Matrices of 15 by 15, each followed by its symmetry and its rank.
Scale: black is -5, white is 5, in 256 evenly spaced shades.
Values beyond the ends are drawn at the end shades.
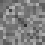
symmetric, full rank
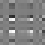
neither, rank one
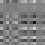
neither, rank one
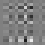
neither, rank one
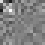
symmetric, rank three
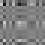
neither, rank one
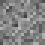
symmetric, full rank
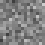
neither, full rank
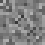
symmetric, full rank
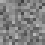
neither, full rank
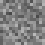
neither, full rank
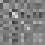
symmetric, rank three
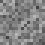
symmetric, full rank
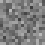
neither, full rank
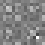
symmetric, rank three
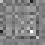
symmetric, rank three
